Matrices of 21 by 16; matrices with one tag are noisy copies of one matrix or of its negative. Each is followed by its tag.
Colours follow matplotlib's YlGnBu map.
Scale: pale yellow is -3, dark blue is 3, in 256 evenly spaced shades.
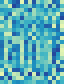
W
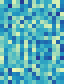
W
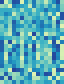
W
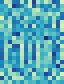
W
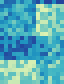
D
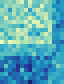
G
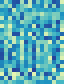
W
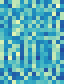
W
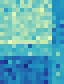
G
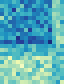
G
